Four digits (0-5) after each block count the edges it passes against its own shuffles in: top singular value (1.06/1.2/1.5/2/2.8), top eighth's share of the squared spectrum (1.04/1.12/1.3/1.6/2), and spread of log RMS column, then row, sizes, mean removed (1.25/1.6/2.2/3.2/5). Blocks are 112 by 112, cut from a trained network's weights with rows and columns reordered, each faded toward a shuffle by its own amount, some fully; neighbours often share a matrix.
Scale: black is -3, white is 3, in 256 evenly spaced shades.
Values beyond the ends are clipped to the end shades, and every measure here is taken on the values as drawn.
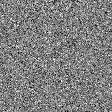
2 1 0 0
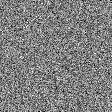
0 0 0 0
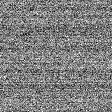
3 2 0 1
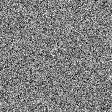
0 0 0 0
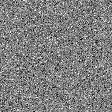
0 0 0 0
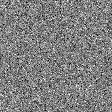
0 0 0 0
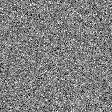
0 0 0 0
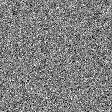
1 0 0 0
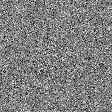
1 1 0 0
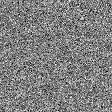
2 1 0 0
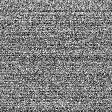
4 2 0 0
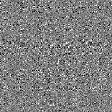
4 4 2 3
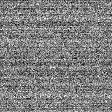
4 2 0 1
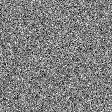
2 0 0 0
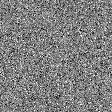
1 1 0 0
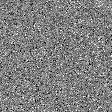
1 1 0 0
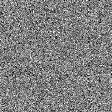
3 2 1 1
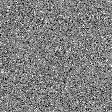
1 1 0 0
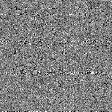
2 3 1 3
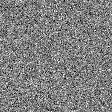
1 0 0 0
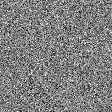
2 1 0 0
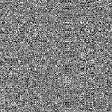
4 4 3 3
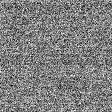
2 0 0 0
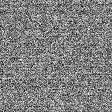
2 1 0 0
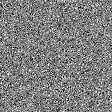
2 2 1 0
